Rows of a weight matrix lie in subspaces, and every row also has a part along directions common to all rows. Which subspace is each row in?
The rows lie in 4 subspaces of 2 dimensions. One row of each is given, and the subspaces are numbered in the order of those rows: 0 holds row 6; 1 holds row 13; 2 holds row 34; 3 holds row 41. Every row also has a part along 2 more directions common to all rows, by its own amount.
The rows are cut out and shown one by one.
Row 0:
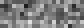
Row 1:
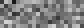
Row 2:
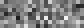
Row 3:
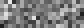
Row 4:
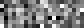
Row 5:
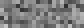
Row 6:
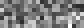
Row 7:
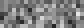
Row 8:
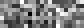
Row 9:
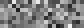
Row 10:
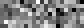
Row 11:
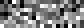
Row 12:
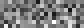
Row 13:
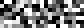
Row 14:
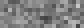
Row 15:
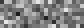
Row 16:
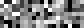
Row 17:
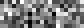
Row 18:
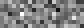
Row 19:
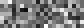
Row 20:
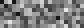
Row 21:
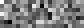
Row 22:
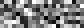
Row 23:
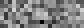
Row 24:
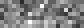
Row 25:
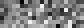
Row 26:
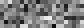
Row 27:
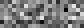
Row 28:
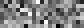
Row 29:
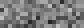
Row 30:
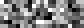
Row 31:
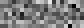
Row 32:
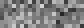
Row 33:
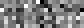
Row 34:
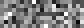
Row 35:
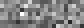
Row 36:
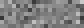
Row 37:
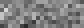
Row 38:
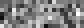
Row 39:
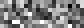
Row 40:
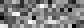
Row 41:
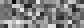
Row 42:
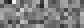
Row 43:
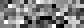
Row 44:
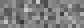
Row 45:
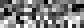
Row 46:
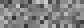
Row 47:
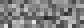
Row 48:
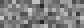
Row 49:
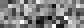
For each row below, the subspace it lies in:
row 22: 1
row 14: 2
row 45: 0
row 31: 3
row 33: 0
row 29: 0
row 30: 1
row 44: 0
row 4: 0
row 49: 2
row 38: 2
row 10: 3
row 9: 1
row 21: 1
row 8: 3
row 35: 3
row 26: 2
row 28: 3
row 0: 3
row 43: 2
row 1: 1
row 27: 3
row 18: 3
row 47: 2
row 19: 2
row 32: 3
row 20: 1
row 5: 3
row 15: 1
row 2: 0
